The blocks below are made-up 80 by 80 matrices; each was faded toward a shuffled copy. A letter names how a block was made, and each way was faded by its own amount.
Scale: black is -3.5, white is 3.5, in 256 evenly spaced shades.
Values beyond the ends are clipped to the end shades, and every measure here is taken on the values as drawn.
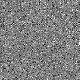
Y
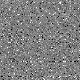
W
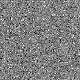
Y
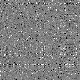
W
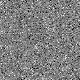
Y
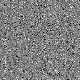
Y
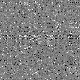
W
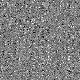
Y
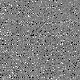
W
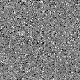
Y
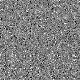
Y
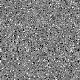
Y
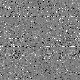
W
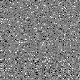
W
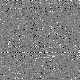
W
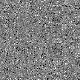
Y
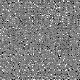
W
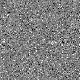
Y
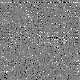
W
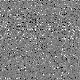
W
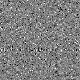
Y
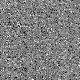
Y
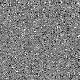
Y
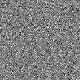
Y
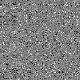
W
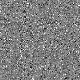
Y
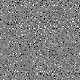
W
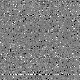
W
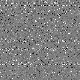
W
